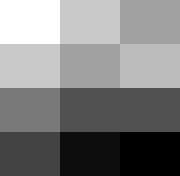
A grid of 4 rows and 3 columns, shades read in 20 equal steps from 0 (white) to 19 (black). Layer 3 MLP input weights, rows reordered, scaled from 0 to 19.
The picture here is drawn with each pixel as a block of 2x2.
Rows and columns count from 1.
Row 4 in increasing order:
14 18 19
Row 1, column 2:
4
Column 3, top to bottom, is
7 5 13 19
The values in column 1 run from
0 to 14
